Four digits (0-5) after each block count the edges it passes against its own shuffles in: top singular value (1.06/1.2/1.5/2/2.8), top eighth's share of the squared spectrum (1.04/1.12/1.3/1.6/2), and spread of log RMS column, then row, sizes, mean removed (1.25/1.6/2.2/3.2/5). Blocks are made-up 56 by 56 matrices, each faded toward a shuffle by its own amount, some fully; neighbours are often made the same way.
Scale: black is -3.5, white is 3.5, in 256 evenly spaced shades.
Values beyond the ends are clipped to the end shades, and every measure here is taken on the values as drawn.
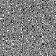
3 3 2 1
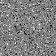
2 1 0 0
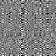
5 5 3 3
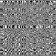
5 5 3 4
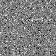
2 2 0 0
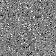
2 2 1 0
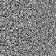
3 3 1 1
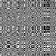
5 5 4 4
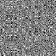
3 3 2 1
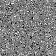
0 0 0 0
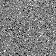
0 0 0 0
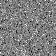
0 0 0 0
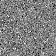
0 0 0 0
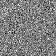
0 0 0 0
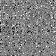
3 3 1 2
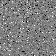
1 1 0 1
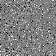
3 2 1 1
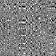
4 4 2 2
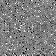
3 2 0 1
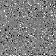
3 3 1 2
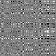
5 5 3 3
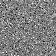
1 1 0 0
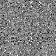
3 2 0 1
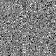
3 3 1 1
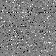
3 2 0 1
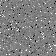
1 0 0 0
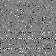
4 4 1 2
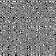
4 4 2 2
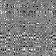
4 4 2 3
